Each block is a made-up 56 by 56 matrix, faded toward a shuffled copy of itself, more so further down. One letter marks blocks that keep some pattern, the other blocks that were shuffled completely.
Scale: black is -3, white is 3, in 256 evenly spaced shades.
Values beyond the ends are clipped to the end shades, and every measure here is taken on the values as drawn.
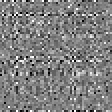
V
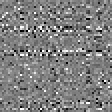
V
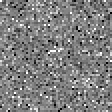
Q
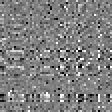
V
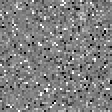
Q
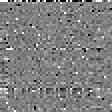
V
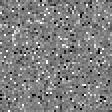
Q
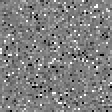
Q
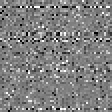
V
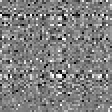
V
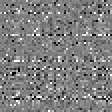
V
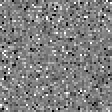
Q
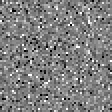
Q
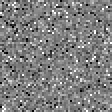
Q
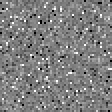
Q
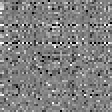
V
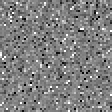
Q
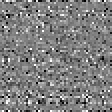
V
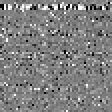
V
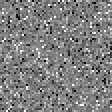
Q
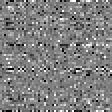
V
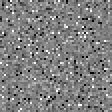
Q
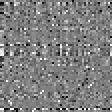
V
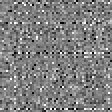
V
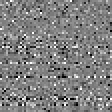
V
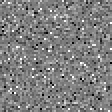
Q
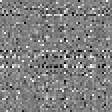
V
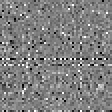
V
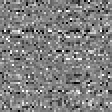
V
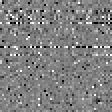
V
